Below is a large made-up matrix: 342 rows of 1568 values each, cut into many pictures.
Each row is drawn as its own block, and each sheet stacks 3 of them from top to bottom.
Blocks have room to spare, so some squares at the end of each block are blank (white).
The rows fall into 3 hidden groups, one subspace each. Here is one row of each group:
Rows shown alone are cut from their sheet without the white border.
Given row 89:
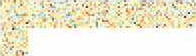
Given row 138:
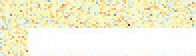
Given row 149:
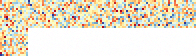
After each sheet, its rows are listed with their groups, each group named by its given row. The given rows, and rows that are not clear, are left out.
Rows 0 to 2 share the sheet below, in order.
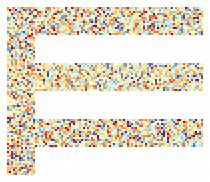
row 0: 89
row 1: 89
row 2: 149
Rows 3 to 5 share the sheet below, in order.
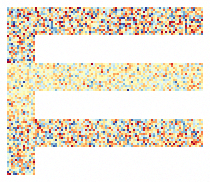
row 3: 149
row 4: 138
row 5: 149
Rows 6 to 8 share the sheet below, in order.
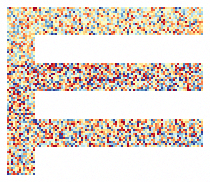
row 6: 149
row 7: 138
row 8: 149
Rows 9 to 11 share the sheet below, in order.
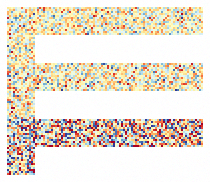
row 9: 138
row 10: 138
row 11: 149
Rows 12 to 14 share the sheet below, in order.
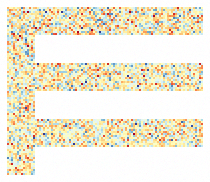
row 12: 89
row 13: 89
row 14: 138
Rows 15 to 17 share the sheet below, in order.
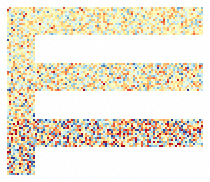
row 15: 149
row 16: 138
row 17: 138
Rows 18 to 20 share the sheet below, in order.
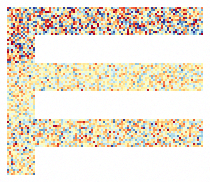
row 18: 149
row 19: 89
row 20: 149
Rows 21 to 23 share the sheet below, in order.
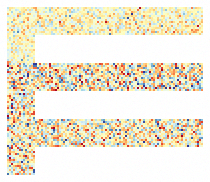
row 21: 149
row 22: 149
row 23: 138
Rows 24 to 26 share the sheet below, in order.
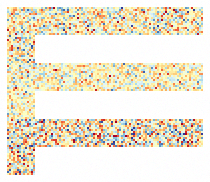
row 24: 138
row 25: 149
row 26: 138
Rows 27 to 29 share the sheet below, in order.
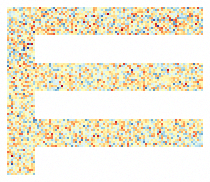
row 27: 138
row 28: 149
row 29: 149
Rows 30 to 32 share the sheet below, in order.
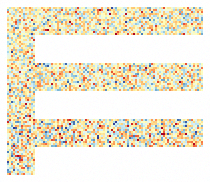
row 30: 89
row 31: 138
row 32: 149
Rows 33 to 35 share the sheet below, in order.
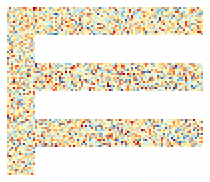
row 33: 149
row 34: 149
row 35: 89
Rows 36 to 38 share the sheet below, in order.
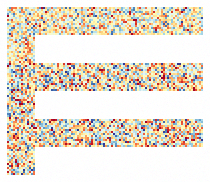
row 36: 138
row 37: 149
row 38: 89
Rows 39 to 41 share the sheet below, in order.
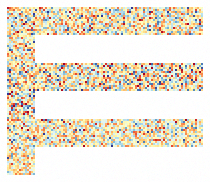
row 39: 138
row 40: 89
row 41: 138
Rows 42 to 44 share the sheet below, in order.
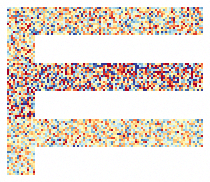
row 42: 89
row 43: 138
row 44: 138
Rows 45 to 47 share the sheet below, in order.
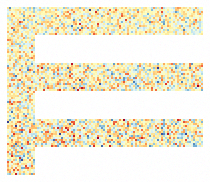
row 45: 149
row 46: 138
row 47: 149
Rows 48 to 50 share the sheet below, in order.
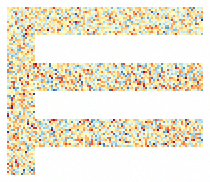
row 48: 89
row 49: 149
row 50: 89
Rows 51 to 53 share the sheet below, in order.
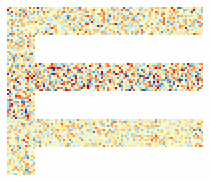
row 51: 149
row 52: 138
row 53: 89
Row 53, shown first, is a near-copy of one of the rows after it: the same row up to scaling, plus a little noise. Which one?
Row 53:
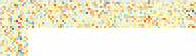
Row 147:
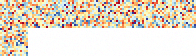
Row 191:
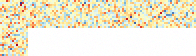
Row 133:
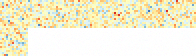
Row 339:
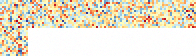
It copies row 339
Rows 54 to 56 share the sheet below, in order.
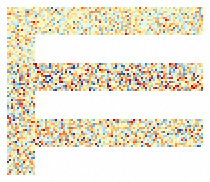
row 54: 89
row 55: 149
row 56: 89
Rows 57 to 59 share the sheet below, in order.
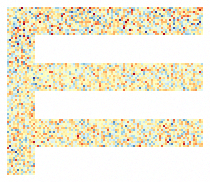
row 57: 89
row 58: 89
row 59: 89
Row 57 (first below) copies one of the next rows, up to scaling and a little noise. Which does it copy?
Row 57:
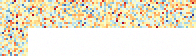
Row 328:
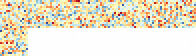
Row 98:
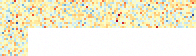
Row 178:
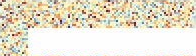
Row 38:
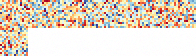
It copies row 98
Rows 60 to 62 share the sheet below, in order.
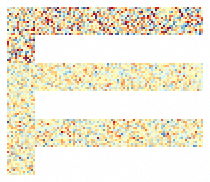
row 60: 89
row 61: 138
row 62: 149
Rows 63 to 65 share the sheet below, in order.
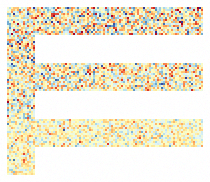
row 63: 138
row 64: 138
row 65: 89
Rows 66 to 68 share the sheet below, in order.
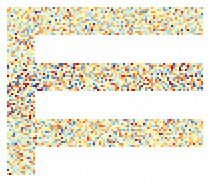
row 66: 138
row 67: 89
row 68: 149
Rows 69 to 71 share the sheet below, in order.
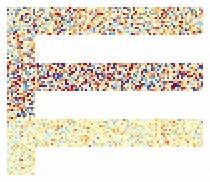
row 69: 149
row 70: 89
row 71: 149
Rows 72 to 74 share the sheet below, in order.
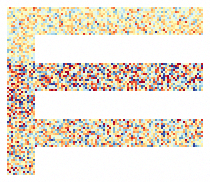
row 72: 149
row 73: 149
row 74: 149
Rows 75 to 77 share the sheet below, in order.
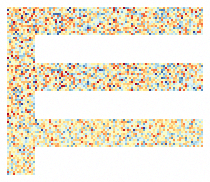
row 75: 149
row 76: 149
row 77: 149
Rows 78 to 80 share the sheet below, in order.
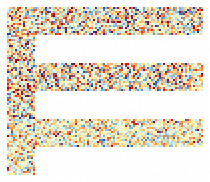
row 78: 138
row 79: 138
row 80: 138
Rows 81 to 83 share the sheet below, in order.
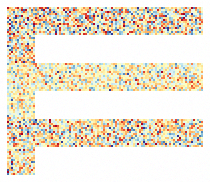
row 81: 138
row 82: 149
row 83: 149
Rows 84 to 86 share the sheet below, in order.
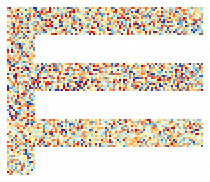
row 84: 149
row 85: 138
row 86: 89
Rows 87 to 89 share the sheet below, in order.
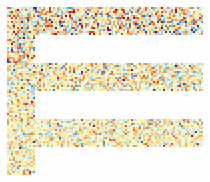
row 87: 149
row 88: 138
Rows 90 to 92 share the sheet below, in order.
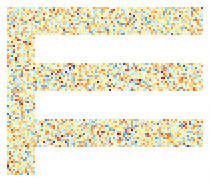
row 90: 138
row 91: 149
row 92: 138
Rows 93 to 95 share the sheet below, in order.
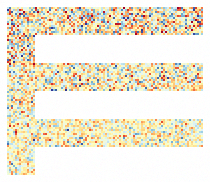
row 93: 149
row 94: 149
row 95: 138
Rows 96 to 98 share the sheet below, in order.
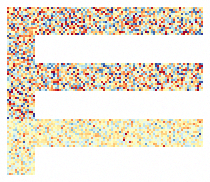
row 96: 89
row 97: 138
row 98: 89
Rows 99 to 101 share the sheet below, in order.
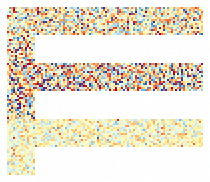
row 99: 138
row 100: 89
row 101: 149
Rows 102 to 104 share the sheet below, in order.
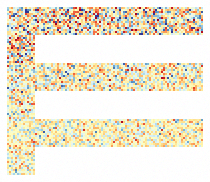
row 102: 138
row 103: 149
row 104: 138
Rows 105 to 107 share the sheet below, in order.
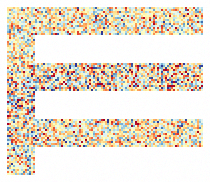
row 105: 89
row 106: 138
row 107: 138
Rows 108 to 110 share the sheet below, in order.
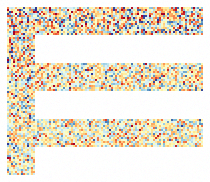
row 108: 149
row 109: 89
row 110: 138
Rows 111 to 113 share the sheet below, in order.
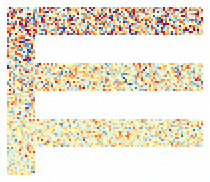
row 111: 138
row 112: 138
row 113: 89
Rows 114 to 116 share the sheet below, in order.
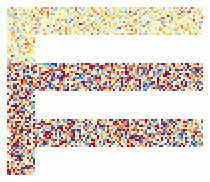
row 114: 138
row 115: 89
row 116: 149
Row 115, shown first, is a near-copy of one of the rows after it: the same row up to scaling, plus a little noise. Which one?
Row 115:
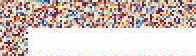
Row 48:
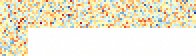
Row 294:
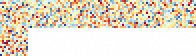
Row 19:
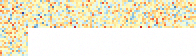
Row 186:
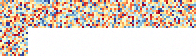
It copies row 186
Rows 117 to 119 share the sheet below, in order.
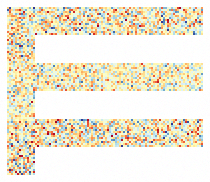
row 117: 149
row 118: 138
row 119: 89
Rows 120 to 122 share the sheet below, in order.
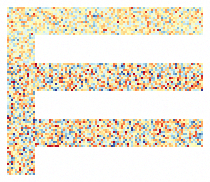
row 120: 138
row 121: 149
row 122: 149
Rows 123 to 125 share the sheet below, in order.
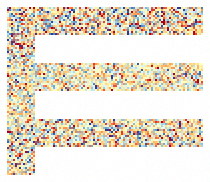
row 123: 149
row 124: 89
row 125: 89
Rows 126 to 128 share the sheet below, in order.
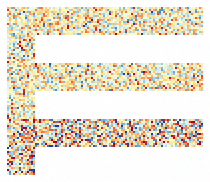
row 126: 89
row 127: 149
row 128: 149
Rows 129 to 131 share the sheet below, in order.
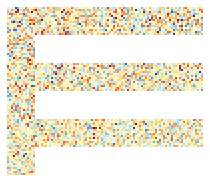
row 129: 138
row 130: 89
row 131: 138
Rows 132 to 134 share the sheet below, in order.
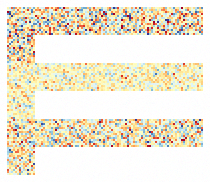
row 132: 89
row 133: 89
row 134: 89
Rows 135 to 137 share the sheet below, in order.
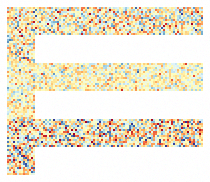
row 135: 89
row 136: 138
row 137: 89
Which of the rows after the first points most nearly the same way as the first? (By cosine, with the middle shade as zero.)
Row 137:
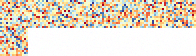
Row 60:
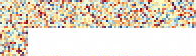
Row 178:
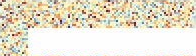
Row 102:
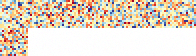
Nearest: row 60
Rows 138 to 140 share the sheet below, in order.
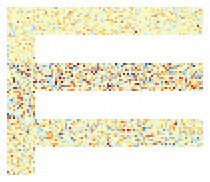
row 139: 149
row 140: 149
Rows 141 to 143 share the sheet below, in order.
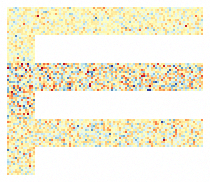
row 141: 138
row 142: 89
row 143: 138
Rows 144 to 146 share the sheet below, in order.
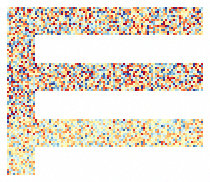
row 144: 138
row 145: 149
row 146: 149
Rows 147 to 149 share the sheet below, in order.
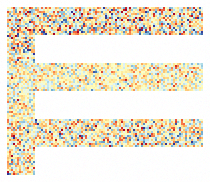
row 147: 89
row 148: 138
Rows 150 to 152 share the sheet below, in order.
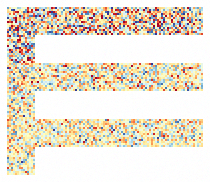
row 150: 138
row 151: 89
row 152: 138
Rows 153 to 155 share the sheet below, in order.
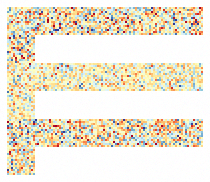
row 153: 89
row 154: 89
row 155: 149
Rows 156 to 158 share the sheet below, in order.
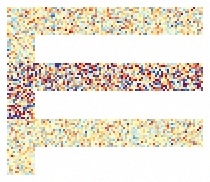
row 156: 138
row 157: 89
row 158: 89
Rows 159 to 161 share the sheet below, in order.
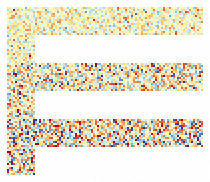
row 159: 138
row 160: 89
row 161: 149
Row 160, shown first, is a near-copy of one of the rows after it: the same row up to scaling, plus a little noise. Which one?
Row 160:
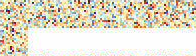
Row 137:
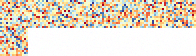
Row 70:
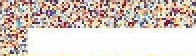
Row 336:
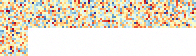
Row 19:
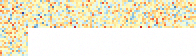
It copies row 336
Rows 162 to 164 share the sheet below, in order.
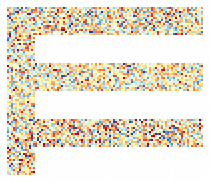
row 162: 138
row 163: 149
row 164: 89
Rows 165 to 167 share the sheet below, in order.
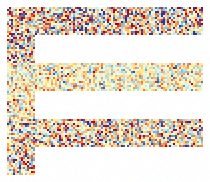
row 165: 149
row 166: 138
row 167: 89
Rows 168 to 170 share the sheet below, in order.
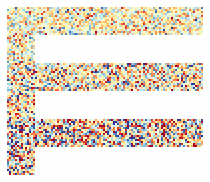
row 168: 138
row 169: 138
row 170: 149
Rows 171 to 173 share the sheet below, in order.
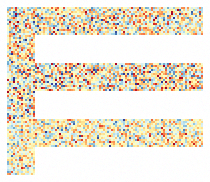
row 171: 89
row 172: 149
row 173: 149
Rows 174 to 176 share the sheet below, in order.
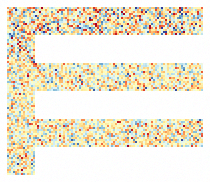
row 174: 89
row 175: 149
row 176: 138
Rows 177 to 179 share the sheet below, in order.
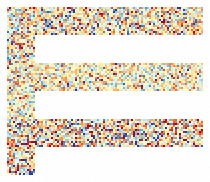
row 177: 149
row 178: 89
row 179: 138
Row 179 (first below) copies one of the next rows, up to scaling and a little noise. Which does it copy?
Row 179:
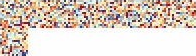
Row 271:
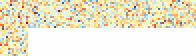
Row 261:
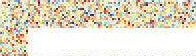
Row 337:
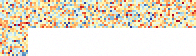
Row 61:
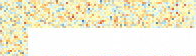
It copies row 337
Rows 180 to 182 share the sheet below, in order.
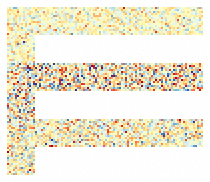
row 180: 138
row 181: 89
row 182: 149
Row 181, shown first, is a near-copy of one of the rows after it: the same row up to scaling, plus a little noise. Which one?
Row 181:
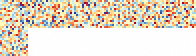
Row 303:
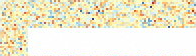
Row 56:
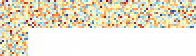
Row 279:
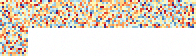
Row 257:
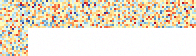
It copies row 257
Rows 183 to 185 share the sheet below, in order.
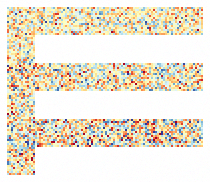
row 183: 138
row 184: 149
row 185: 138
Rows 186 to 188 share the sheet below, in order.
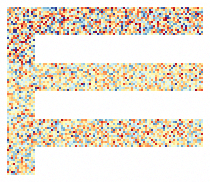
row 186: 89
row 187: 89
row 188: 138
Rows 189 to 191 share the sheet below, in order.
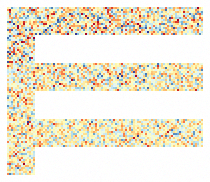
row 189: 89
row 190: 138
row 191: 89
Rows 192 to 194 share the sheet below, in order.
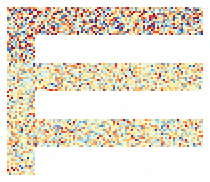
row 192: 89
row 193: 149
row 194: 149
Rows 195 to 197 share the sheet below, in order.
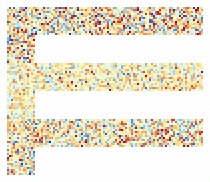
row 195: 89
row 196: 149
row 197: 89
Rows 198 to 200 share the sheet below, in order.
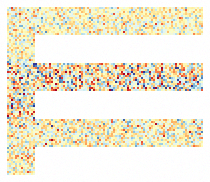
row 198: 89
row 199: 149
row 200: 149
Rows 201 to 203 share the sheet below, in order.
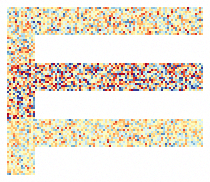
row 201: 89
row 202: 149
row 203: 149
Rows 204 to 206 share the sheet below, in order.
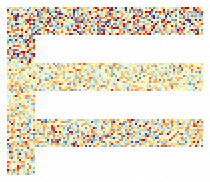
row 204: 89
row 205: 89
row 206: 138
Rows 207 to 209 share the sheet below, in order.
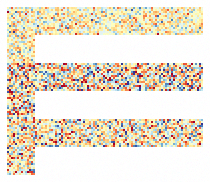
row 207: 89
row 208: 89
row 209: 149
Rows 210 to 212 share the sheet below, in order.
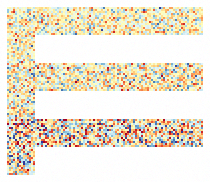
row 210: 138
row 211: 138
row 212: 89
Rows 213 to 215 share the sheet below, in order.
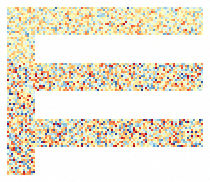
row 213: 138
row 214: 89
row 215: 89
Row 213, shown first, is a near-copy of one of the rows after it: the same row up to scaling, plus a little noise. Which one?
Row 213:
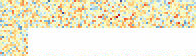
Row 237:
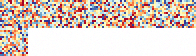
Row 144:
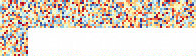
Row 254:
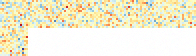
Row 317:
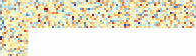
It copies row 237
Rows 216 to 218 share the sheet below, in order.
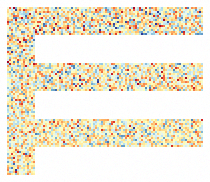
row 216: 89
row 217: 149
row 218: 138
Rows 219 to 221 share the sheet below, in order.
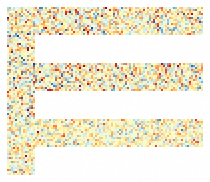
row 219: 138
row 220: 149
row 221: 138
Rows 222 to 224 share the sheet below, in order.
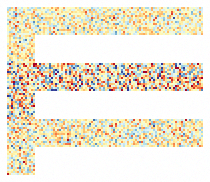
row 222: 89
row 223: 149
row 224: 89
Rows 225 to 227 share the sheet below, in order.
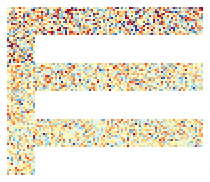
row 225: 138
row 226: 149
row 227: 138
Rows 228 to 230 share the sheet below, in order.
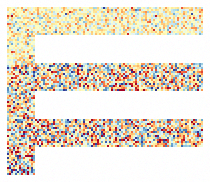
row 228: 138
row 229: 138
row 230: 138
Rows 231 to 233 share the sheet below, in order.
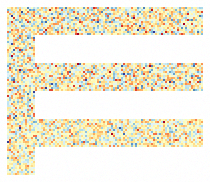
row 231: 89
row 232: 149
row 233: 138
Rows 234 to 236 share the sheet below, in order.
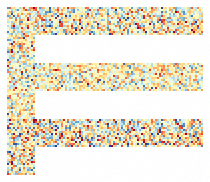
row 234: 149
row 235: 149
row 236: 149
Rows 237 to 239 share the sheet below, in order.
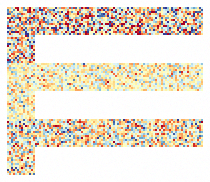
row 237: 138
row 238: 89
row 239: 149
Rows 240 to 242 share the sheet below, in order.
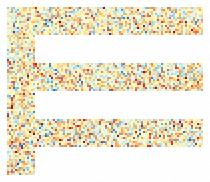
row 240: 149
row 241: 149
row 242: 89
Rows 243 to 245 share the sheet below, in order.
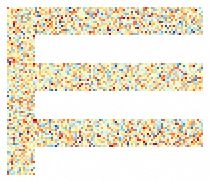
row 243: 149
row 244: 149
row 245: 149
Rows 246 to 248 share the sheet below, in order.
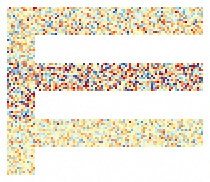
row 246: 149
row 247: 138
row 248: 89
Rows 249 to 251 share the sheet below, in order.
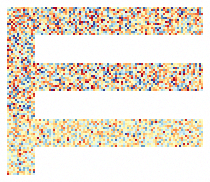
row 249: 138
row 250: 89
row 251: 89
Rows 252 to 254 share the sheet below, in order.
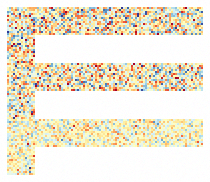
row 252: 138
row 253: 89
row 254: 138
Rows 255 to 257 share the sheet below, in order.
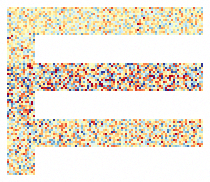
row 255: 89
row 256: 138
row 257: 89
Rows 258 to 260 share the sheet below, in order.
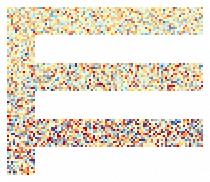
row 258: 138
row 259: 138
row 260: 138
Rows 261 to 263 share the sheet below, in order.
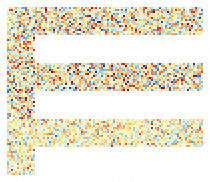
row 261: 138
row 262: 138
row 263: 89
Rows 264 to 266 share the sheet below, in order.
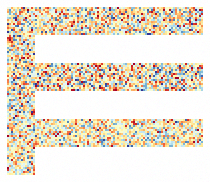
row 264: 89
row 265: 89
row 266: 138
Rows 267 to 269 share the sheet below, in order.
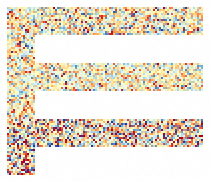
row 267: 138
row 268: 138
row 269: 138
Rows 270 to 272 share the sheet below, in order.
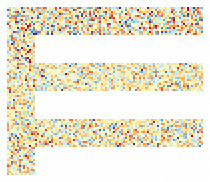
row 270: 89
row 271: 138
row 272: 89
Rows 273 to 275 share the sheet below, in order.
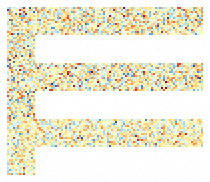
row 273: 149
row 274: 149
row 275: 149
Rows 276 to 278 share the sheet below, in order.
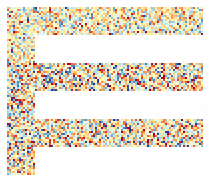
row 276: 149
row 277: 149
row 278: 89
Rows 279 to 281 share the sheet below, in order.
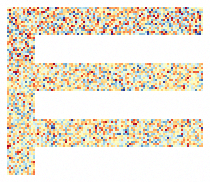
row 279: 89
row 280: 89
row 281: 138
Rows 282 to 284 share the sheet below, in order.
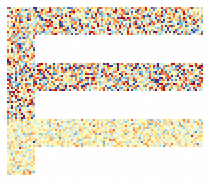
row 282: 149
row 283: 138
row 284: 89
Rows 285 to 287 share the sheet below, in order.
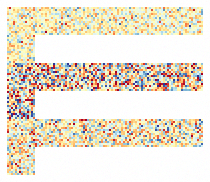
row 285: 149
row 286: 138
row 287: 89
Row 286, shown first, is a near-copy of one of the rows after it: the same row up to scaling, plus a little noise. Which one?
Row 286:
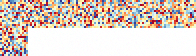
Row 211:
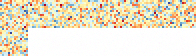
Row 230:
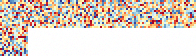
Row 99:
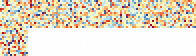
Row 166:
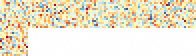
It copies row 230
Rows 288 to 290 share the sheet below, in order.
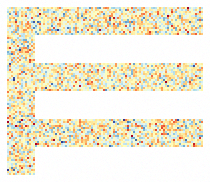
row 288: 89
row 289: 149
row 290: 149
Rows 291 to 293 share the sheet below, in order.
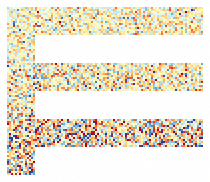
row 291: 149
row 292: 89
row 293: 89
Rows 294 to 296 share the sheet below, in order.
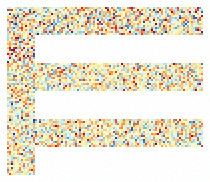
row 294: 89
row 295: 138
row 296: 149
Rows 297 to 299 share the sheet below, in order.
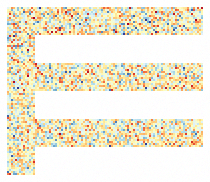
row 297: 138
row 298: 149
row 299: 149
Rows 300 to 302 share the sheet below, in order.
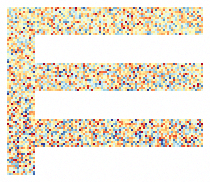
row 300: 89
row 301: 138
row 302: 89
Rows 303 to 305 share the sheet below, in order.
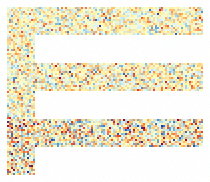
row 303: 89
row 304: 149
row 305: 149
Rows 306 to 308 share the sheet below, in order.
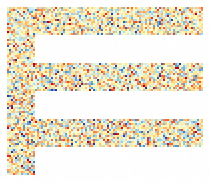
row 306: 138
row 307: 149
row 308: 138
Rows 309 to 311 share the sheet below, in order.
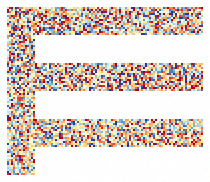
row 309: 89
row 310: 149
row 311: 149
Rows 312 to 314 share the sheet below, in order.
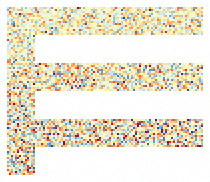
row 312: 149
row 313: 138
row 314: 138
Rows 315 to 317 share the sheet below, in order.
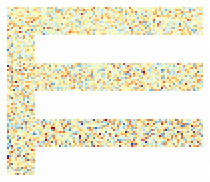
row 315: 138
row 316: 149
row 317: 138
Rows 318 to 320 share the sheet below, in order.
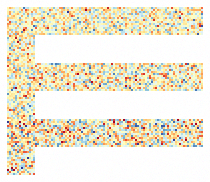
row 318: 138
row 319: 89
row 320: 149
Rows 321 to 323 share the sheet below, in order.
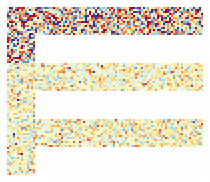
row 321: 138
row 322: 138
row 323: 149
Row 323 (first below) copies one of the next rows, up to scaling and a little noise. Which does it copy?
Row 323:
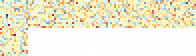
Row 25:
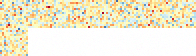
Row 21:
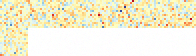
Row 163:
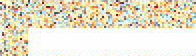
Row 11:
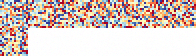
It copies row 11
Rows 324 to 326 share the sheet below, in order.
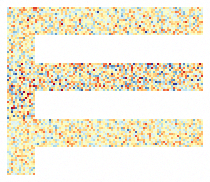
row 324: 149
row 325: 89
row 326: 149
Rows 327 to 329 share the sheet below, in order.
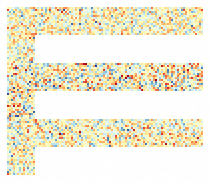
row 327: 138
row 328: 89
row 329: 149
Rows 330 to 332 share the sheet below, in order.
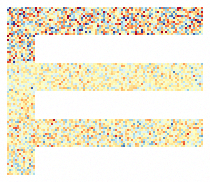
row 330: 149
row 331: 138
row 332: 89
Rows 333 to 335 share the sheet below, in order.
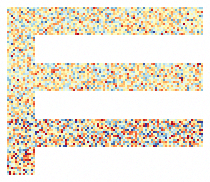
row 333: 89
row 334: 138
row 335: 138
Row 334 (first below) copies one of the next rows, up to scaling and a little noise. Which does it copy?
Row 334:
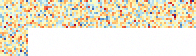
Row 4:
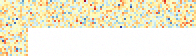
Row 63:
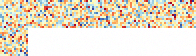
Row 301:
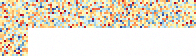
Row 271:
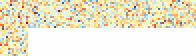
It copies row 63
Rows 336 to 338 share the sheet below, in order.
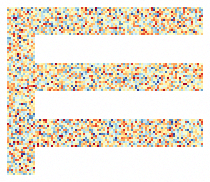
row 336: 89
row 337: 138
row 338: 89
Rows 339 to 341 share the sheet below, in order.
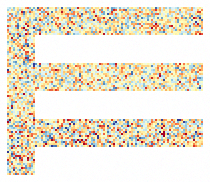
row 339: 89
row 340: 149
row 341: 149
